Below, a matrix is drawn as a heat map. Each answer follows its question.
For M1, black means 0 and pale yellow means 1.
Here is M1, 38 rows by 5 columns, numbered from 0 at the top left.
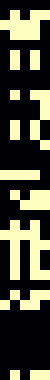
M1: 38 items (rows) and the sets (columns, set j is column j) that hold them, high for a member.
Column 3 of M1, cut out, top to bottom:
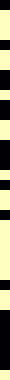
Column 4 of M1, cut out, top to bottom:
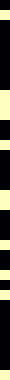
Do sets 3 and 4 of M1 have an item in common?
yes
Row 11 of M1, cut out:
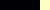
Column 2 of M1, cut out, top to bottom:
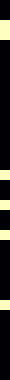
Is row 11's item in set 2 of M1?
no
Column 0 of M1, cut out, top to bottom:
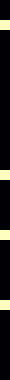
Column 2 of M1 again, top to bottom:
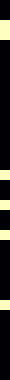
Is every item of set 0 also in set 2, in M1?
yes
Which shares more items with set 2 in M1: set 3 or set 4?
set 3
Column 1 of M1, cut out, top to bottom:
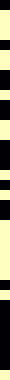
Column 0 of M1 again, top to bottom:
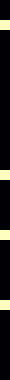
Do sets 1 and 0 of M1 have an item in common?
yes
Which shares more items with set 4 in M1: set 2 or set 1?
set 1
